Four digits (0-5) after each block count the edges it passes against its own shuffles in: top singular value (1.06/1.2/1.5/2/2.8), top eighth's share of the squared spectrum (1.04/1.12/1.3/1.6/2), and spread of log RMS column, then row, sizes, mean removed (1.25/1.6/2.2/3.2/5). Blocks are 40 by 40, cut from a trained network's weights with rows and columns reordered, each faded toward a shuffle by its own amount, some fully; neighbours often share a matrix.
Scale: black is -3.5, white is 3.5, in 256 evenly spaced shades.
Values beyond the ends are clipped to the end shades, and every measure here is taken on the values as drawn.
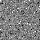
0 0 0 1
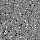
0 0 0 0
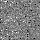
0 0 0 0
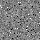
0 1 0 0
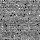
2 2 0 0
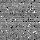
2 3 1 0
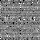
3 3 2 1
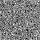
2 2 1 1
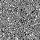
0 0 0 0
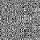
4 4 2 2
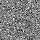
1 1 0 0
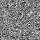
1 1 0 0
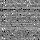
3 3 1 1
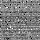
3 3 1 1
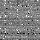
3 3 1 1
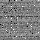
2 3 1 1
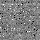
1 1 0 0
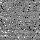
1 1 0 1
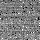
2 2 0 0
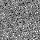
1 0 0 0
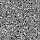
1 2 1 0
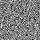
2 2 0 1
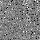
1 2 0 1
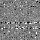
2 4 0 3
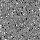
0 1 0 0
